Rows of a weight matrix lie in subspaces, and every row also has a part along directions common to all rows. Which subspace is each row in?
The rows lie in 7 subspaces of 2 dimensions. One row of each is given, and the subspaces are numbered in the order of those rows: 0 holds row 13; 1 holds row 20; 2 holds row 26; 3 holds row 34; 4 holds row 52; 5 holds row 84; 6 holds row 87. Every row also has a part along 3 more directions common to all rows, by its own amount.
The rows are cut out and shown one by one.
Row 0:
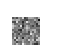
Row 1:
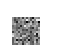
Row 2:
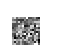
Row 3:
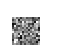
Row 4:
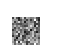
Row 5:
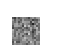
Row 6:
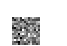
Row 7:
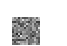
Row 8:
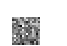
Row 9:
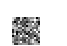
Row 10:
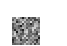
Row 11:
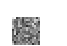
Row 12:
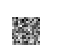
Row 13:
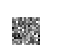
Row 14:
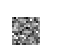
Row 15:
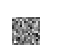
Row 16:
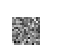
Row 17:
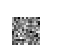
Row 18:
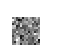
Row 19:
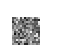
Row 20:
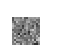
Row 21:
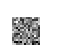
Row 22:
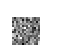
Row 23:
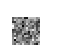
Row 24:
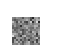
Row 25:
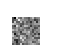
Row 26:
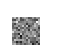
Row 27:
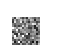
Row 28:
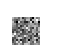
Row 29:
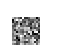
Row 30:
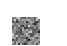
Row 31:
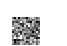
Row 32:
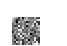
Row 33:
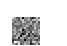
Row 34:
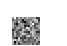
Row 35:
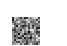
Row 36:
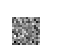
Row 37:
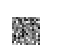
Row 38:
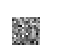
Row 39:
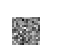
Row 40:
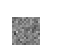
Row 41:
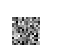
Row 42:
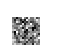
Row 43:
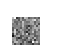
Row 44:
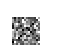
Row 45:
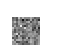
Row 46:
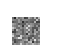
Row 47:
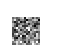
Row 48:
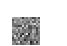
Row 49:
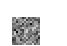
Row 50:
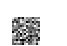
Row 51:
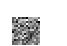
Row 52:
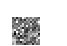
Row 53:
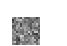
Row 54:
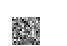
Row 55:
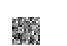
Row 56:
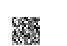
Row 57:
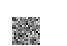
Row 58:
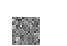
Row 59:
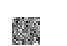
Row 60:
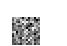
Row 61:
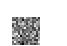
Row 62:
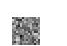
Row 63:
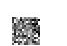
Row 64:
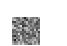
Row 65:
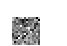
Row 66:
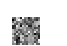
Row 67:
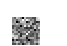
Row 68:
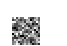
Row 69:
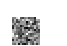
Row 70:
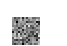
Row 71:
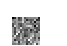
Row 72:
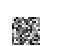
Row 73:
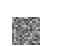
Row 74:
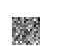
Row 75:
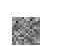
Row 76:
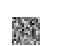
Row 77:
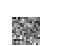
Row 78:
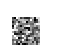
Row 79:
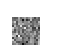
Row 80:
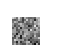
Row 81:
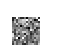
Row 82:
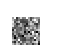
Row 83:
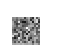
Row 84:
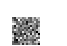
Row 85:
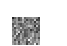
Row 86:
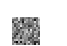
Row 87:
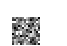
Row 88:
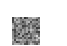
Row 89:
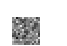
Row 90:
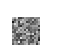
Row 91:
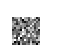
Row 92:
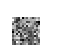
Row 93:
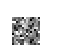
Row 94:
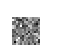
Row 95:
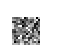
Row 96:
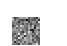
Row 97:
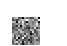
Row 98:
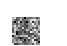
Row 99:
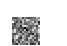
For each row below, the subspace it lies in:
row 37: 3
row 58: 5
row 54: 3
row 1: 4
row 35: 1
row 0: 1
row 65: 1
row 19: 6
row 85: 2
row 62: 5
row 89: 4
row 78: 6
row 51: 1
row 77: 2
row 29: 5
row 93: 6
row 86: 2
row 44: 3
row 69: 6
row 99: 0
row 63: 6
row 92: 5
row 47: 2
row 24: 4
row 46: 4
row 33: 3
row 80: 2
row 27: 3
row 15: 5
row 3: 5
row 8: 3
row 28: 4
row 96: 1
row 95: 4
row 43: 4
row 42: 4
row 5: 3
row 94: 5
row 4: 2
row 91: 3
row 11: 2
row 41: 0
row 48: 3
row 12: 0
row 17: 6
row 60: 4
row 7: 0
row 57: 5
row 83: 4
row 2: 1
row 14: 6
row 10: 4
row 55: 0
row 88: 1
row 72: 1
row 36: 3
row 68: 6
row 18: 5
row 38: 3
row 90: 0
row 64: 3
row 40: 4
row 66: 5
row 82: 5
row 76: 3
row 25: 5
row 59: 1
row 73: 1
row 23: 1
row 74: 2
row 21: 2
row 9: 6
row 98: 6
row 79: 0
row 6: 3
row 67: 6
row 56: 3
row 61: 0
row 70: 0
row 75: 6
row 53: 5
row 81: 1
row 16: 2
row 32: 1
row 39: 0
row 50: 0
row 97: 1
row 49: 4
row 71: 2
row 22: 0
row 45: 0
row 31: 2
